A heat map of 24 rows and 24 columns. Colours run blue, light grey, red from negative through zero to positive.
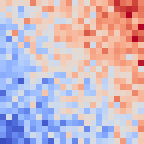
Ninth with the lowest average: bottom left. Average level on the scale: 50%. Stripes: none. Ninth with the highest average: top right. Slope: up to the top right. Odd rows or columns: none. Mirror symmetry: none.
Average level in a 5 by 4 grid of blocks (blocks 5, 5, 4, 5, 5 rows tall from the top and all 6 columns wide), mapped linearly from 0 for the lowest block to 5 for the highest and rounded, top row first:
2345 / 2344 / 1234 / 1223 / 0123
